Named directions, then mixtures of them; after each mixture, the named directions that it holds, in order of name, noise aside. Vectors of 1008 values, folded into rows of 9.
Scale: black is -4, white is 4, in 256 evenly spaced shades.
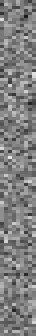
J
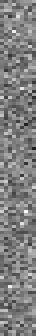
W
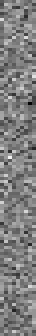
J, W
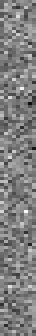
J, W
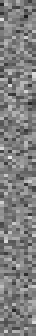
J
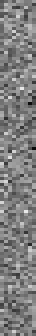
J, W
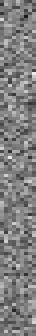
J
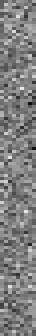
J, W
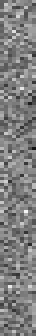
J, W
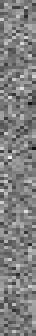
J, W
